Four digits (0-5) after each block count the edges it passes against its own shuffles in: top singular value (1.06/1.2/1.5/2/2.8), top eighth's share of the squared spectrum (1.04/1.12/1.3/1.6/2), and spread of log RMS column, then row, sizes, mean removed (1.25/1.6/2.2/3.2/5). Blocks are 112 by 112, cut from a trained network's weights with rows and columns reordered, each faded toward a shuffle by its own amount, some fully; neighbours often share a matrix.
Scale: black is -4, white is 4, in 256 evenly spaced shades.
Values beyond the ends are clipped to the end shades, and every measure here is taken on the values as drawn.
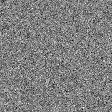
1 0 0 0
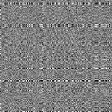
5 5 3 4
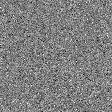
1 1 0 0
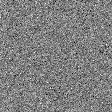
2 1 0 0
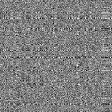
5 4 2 3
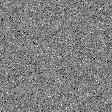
0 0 0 0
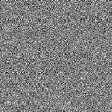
4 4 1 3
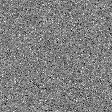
2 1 0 0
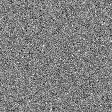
0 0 0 0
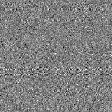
4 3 0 3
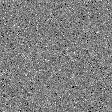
1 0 0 0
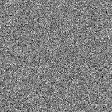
3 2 0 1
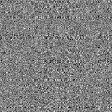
4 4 2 3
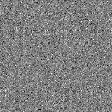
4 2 0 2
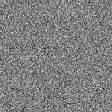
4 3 1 2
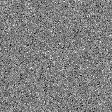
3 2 0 1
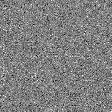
3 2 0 1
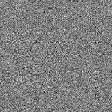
4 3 1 2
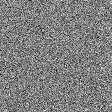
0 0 0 0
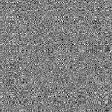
4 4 2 3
